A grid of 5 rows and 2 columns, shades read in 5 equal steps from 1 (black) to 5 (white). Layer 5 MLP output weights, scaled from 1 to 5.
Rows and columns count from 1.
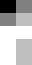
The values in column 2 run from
3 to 5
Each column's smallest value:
1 3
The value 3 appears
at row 1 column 2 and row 2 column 1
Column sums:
19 20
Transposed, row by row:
1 3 5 5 5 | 3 4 5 4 4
